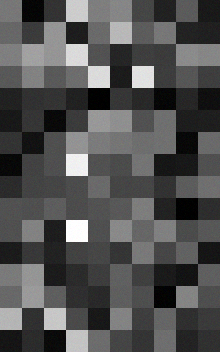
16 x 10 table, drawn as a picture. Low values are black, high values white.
The ninth with the highest average is the centre. The halves do not mirror each other. Fine speckle covers the field. On average the colour sits 30% of the way up the scale.
